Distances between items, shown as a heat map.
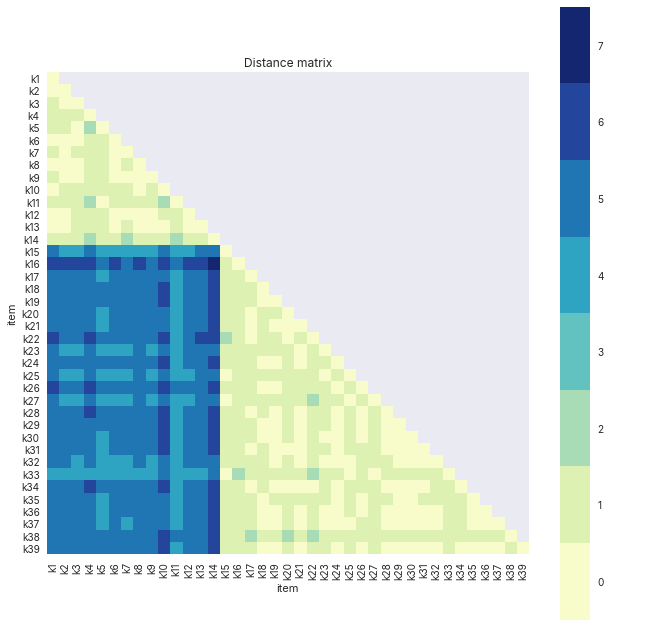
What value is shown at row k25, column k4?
5
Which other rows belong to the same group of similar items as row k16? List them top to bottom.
k15, k17, k18, k19, k20, k21, k22, k23, k24, k25, k26, k27, k28, k29, k30, k31, k32, k33, k34, k35, k36, k37, k38, k39
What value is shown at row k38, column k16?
1
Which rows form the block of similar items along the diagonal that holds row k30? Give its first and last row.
k15 to k39
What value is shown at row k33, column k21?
1
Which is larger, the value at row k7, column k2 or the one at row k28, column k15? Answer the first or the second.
the second
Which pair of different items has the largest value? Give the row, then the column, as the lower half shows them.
k16, k14
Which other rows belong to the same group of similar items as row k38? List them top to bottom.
k15, k16, k17, k18, k19, k20, k21, k22, k23, k24, k25, k26, k27, k28, k29, k30, k31, k32, k33, k34, k35, k36, k37, k39
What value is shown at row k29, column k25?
1
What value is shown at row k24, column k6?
5
